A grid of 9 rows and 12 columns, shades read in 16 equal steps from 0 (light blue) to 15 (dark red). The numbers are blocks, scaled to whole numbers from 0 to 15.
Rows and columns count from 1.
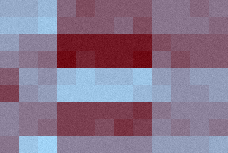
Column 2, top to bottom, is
3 2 6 7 4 5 7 7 1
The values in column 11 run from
4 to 9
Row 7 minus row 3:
2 1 1 -3 -3 -3 -3 -2 -3 -3 -3 -3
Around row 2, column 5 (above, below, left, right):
10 14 9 9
